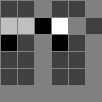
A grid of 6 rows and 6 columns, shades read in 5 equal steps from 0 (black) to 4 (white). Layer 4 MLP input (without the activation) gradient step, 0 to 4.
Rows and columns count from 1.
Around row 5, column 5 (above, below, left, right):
1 2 1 2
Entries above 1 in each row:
2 4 2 2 2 6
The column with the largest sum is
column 6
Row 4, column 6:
2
